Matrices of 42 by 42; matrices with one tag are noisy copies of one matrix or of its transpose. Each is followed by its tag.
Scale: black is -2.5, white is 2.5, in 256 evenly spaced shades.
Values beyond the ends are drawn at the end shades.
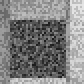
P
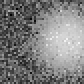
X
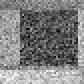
P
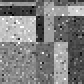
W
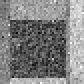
P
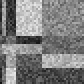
W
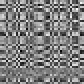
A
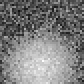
X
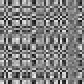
A
